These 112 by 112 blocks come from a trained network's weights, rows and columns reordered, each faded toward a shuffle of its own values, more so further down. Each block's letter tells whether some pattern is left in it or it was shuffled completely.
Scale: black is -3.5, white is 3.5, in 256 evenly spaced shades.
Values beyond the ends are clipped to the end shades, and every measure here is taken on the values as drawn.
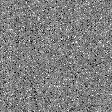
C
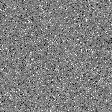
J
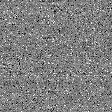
C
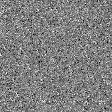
C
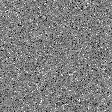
J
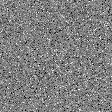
J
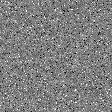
J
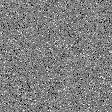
J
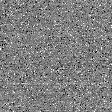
C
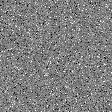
J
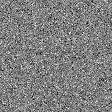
C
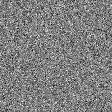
C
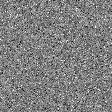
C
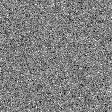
J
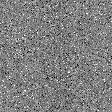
C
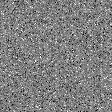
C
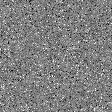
J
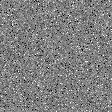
J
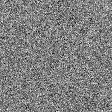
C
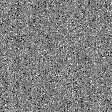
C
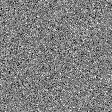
J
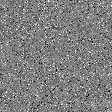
J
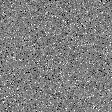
J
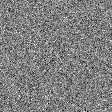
J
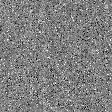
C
